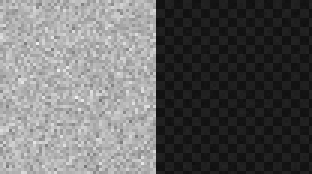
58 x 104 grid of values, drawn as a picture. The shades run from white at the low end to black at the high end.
The table splits into one row of 2 panels. Panel 1,1: low, fine-grained. Panel 1,2: very high, checkered, faint in contrast.
